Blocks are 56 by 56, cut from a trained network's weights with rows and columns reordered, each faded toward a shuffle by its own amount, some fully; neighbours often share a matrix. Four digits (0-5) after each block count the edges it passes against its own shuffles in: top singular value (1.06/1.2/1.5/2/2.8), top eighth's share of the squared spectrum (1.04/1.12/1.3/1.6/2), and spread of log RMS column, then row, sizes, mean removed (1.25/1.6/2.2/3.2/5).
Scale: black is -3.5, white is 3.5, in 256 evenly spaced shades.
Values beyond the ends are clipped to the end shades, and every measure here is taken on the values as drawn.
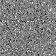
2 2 0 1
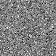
0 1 0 0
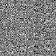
3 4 2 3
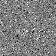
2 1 0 0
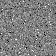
0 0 0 0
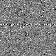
2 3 0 1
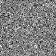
2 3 1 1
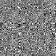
3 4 2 3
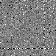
3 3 1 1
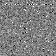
2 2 0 1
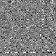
3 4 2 2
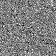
1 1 0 0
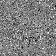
1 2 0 1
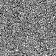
1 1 0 1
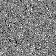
0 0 0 0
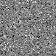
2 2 1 1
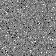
0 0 0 0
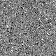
0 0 0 0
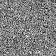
1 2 0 0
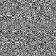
3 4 1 3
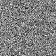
2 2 0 0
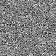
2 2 0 1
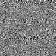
3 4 1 2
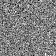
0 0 0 0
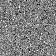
1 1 0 0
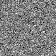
0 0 0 0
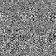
3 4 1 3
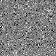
2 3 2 1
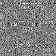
3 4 1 2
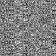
4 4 2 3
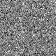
2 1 0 0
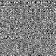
3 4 1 3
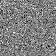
1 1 0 0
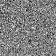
0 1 0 0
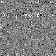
3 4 2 3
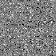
2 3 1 2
